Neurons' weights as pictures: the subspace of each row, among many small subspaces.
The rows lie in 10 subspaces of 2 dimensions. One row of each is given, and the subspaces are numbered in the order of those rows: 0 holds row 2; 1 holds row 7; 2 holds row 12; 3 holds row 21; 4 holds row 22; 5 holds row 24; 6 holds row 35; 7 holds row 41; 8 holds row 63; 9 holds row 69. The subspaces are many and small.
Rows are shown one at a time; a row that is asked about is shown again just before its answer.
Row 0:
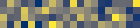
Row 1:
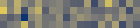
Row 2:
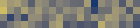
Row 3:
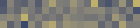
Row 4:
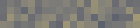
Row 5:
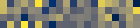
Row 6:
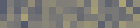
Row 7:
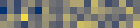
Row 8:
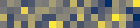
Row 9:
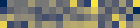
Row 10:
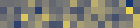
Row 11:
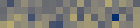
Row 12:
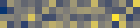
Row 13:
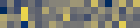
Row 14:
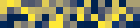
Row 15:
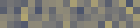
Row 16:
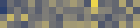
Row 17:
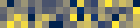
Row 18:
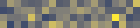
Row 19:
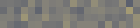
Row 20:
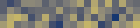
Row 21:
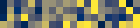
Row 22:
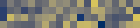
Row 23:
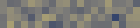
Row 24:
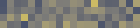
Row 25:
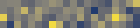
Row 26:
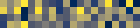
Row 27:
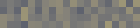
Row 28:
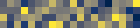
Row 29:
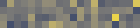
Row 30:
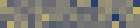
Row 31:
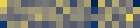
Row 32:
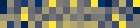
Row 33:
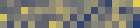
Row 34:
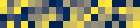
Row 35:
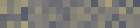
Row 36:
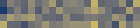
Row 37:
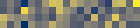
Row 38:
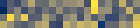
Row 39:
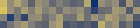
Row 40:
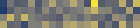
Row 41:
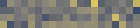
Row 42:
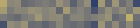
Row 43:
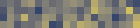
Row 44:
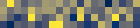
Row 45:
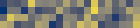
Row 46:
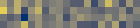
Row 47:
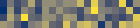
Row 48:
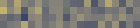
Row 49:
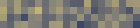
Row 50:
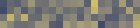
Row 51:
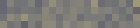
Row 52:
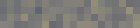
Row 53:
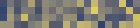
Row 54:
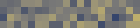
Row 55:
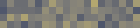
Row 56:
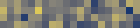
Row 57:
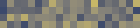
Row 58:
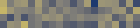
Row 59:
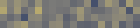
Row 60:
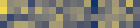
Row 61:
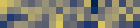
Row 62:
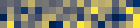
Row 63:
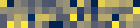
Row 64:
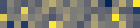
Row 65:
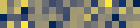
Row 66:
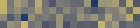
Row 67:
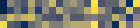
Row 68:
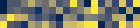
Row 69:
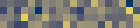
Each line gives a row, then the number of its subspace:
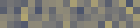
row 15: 9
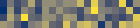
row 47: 3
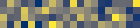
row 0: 4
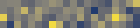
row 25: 3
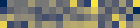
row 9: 7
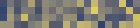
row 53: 3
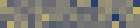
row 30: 7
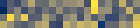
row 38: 0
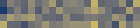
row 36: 2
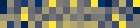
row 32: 5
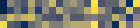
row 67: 2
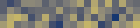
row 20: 7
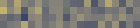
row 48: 1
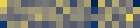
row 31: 8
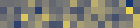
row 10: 9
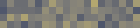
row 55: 4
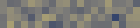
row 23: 2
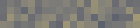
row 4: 5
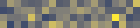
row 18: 2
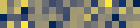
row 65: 6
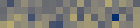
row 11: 8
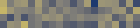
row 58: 0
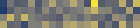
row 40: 0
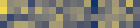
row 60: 2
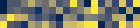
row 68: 7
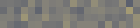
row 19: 9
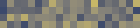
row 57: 4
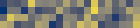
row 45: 2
